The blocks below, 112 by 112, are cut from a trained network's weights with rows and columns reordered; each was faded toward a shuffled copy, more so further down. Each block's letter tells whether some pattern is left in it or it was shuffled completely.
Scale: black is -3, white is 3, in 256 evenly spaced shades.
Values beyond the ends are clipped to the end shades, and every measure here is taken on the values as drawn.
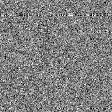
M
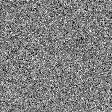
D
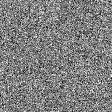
M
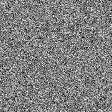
D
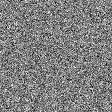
D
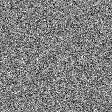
M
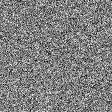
D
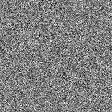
M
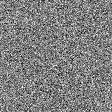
D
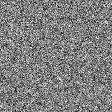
M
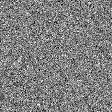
M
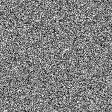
D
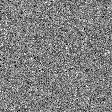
D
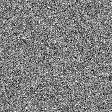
M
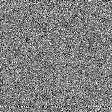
M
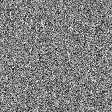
M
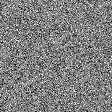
D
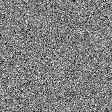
D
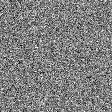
D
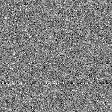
M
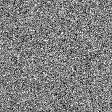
M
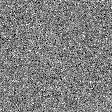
D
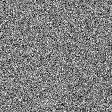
D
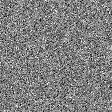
D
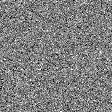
M
